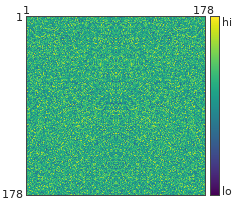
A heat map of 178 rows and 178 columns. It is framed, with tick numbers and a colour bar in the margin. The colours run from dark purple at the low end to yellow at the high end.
Overall the values sit about 60% of the way up the scale. No regular stripes run through it. It is mirror symmetric from left to right. Fine speckle covers the field. There is no overall slope.
